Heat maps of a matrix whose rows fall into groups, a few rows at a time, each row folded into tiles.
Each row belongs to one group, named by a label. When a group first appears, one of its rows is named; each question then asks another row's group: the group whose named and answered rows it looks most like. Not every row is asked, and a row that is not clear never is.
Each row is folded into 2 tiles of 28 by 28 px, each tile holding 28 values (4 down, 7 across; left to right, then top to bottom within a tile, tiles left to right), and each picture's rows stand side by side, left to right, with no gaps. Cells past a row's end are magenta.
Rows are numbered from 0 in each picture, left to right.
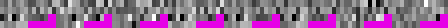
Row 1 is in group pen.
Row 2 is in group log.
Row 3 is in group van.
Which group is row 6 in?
log
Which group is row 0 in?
van
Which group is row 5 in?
van
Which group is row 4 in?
van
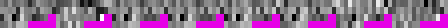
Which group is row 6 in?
pen
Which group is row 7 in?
log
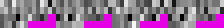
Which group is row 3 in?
van
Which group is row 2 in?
pen
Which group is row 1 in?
van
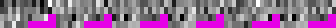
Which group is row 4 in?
log
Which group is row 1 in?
pen
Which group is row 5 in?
van
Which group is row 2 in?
van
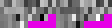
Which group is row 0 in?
pen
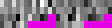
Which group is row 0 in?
pen
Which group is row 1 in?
van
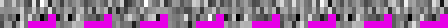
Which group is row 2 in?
log
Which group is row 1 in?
van
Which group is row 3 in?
log
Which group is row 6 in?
van
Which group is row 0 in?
pen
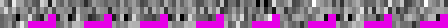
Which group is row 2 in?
van
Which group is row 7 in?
log
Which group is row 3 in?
van
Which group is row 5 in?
log
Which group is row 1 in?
van
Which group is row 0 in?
pen
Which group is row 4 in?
log
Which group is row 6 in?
van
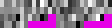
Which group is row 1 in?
log
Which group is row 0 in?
pen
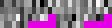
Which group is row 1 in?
pen
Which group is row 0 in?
log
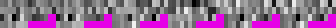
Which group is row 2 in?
pen
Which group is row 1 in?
van
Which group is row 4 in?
pen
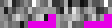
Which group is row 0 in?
log
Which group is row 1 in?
log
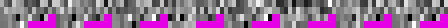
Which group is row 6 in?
pen
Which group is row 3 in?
van
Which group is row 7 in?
pen
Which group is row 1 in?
pen
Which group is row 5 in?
log
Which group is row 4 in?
log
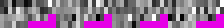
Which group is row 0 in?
log
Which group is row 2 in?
log
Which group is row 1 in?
pen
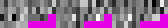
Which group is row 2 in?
log
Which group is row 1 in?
log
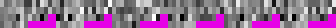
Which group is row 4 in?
pen
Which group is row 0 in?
pen
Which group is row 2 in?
log
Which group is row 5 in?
van
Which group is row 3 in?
van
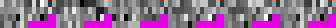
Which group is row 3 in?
log
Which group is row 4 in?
log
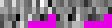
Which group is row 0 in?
pen
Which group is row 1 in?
van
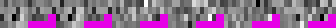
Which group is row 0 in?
van
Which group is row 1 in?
van
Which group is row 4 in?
log
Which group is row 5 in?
pen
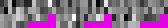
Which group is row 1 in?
log
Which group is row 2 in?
van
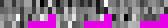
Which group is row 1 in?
log
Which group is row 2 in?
van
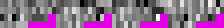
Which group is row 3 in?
pen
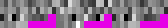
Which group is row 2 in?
van
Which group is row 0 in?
van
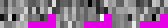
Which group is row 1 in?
log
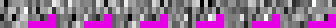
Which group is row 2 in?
pen
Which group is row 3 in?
log
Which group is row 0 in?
van
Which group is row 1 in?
pen
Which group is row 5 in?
log
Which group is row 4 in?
log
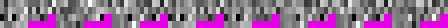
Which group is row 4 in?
van
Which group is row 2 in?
pen
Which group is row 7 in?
log
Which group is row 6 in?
pen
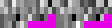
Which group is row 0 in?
pen
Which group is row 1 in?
pen
